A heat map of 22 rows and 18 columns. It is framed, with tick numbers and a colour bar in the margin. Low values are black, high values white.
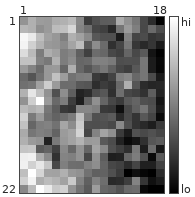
Slope: up to the left. Ninth with the lowest average: bottom right. Odd rows or columns: none.
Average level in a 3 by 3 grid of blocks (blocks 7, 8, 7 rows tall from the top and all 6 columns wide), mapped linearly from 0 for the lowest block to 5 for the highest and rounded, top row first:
531 | 421 | 530
